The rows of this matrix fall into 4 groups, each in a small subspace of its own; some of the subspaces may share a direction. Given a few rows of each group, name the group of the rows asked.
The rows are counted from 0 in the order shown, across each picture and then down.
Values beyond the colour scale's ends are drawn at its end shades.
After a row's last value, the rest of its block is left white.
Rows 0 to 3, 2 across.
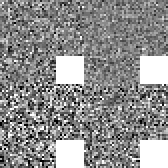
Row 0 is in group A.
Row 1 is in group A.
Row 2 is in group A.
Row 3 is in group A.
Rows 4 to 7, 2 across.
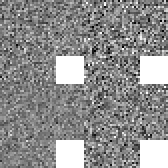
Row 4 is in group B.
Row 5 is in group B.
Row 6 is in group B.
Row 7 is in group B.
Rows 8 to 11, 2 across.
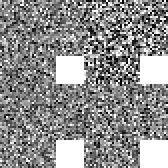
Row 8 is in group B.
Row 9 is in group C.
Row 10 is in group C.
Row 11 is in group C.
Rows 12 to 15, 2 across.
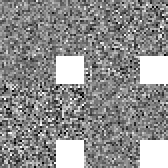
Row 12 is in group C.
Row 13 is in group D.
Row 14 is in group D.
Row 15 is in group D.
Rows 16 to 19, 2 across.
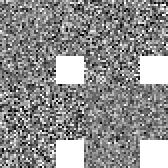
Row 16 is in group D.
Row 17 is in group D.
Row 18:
C
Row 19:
C
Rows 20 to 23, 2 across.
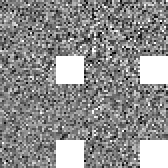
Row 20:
C
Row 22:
B
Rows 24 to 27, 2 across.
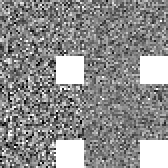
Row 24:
A
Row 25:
D
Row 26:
A
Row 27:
A
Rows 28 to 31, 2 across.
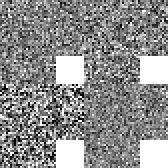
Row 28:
A
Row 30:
D
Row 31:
D
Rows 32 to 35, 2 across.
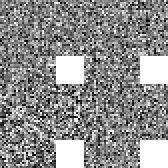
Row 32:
A
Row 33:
C
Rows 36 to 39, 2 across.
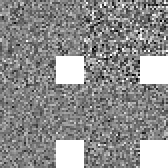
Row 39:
A
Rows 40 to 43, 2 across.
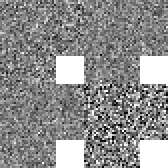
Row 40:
D
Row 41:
A
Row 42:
D
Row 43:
B
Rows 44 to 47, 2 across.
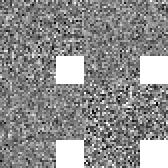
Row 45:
D
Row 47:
B
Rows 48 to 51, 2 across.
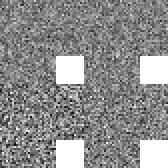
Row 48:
B
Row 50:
A
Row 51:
C
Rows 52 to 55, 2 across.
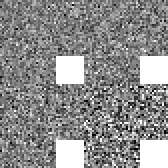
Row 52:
A
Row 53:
D
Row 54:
C
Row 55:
A
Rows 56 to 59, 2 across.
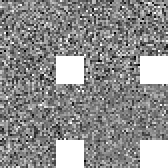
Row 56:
C
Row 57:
A
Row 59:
A
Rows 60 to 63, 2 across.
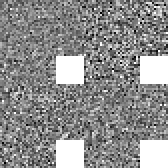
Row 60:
A
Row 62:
B
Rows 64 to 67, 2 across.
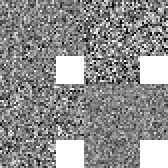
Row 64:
A
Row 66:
A
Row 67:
C
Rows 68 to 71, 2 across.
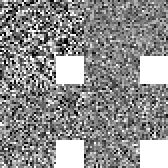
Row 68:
C
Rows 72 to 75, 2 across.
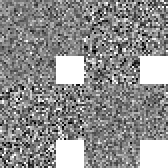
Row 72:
A
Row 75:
D
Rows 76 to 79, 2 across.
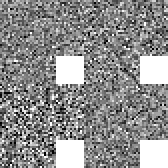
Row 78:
C
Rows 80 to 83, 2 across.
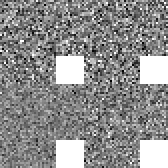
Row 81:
A
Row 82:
D
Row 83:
B
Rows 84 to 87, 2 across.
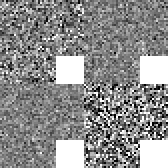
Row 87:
C
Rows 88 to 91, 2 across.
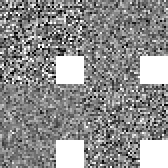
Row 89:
C
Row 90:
B
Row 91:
C
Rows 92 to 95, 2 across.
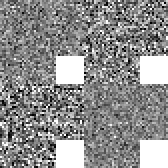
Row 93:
B
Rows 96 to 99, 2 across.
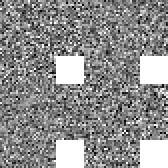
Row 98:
A
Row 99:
D
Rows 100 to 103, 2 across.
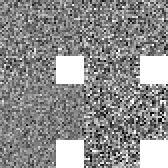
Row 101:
A
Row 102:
B
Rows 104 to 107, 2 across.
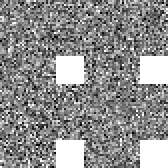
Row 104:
B
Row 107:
D
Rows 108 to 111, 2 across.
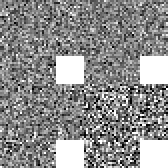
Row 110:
A
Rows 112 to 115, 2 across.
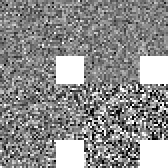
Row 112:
C
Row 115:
D
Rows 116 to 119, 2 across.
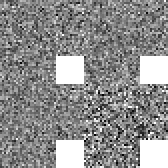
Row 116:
D
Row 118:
A
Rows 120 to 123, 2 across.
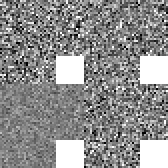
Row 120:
D
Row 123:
A
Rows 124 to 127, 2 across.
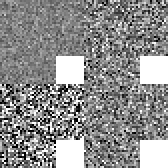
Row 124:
D
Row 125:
B
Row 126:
D
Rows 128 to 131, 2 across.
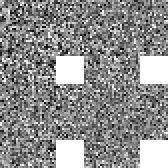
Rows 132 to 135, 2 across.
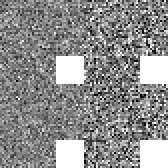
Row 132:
C
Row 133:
C
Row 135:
C
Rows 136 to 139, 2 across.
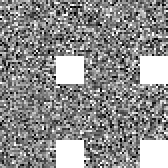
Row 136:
A
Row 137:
C
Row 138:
A
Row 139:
D
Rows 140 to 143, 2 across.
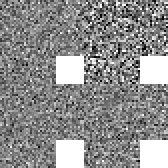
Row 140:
D
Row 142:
B
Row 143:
A
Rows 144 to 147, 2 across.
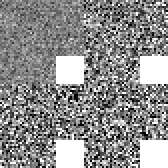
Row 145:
C
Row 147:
B
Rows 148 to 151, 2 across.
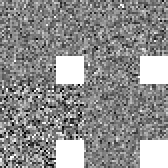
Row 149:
B
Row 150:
B
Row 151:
C
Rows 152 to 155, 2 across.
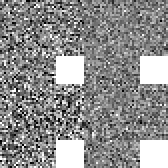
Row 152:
B
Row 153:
D
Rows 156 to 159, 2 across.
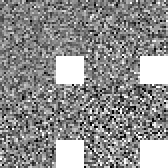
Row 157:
C
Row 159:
C
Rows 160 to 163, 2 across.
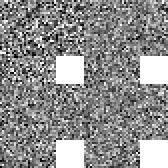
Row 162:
A
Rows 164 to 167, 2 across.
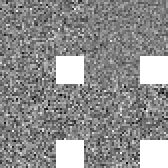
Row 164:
D
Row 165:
B
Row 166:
B
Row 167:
D
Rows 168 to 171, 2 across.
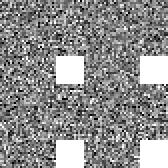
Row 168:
B
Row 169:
B
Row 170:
A
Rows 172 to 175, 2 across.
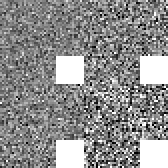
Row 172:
D
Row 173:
B
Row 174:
A
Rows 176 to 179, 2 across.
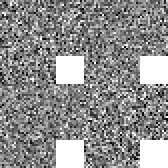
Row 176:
D
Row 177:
B
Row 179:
D
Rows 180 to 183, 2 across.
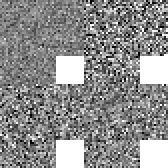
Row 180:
B
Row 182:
C
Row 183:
C
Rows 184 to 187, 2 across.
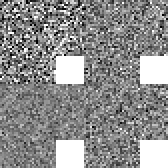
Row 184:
B
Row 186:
C
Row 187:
D
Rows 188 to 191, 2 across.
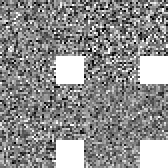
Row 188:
A
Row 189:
B
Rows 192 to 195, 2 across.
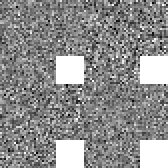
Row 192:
C
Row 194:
D
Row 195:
D
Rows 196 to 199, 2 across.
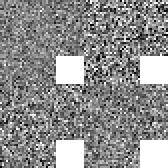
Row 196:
D
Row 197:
D
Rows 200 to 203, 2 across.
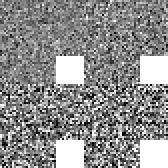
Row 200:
B
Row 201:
B
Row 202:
B
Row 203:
B
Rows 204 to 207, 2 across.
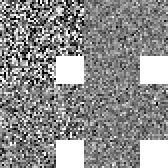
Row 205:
D
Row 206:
C
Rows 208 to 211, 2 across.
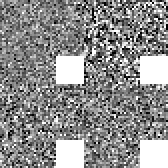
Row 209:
A
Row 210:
A
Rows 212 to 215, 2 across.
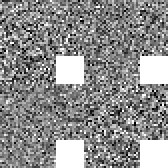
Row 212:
C
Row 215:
D
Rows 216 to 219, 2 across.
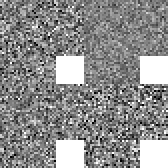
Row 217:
D
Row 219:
A
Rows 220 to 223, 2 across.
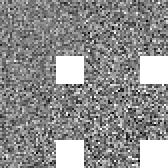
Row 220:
A
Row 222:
D
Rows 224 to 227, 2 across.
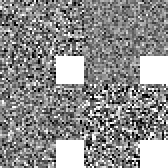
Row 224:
C
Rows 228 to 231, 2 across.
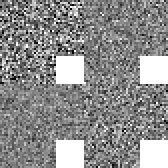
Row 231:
B
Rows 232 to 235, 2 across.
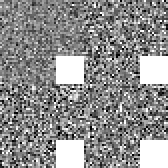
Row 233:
C
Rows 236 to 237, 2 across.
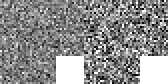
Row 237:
D
